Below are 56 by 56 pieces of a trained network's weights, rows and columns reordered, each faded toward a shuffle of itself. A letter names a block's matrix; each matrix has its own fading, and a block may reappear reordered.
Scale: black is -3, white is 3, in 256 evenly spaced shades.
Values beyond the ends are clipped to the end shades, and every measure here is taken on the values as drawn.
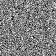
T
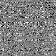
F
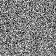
T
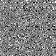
F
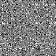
F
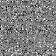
F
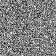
T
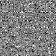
F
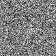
T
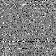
F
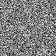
T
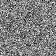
T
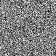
T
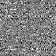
F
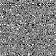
F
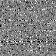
F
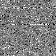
F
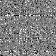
F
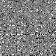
F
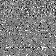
F
